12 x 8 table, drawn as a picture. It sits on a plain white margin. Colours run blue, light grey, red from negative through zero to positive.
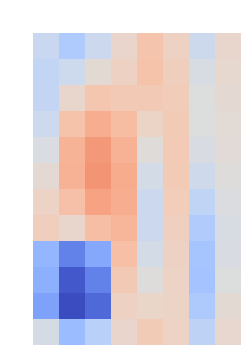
An odd patch, lower than its surroundings, sits in the bottom left. The bottom left is the ninth with the lowest average. The halves do not mirror each other. Values change most from cell to cell in the bottom left. The ninth with the highest average is the middle left.
